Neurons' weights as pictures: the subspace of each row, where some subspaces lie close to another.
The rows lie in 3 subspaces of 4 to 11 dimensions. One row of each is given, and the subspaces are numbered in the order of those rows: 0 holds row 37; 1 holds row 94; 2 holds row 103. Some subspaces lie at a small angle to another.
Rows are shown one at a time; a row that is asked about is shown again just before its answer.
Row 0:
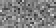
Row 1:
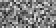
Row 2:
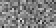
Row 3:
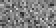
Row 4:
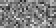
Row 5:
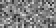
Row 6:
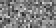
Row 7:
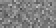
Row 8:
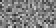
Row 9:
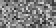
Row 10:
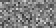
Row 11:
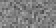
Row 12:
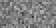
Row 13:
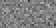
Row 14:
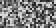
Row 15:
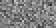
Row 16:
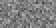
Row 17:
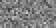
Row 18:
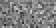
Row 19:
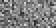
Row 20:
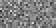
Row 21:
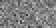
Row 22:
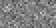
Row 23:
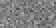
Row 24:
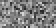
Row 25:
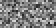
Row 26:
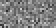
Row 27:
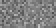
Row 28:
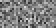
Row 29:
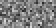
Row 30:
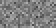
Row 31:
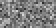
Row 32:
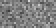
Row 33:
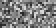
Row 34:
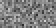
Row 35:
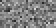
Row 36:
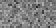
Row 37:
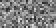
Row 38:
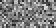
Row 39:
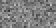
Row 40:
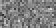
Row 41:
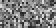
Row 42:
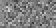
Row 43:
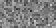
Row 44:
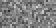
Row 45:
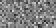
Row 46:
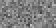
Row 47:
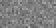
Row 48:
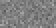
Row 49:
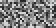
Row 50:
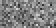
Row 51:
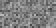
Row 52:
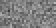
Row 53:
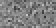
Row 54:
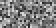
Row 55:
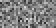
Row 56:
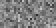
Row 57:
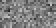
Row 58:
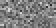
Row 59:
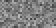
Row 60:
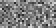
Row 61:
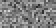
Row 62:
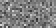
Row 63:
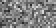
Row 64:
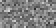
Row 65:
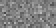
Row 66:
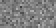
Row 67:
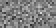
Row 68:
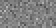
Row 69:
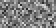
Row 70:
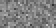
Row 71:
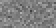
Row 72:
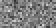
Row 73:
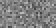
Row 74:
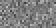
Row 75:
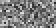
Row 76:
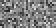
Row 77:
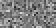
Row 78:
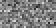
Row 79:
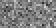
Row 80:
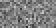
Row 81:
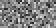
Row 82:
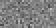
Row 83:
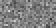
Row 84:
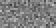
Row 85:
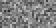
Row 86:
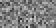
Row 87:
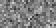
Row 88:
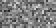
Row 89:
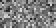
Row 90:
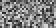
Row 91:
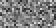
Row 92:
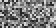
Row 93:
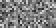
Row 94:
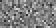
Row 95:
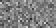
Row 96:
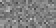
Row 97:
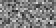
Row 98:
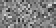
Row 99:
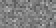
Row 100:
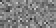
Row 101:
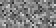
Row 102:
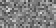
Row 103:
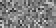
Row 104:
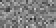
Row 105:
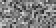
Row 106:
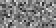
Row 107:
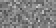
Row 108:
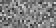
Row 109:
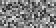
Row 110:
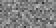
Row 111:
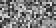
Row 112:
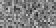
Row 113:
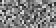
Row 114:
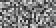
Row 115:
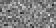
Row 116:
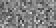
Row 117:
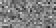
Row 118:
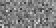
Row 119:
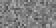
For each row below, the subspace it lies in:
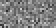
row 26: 1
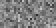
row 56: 1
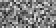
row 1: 0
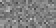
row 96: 0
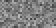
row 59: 1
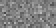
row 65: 1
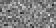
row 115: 2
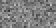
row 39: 0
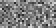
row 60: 1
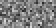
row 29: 1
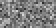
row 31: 0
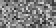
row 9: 1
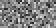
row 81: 2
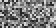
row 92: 1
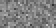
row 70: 2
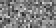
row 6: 0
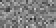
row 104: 0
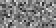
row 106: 2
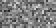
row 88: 0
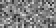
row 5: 1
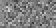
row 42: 2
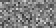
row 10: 0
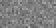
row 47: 1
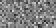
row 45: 2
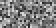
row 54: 0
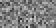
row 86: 0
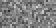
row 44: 0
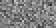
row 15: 2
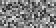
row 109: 2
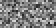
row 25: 0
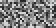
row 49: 1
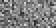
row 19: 1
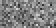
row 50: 0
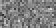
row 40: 1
